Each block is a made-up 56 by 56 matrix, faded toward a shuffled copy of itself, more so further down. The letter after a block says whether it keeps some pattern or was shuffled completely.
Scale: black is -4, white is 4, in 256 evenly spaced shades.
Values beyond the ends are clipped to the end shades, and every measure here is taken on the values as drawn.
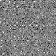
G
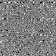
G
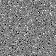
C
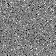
C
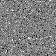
C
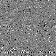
G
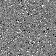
C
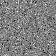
C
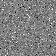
C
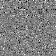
G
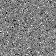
C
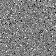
C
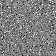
C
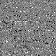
G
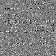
G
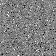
C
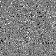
G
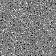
C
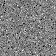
C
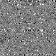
G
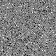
C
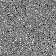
C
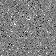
C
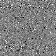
G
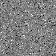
C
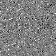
G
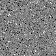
C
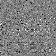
G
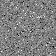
C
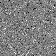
C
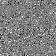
G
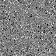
C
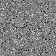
G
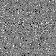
G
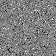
C
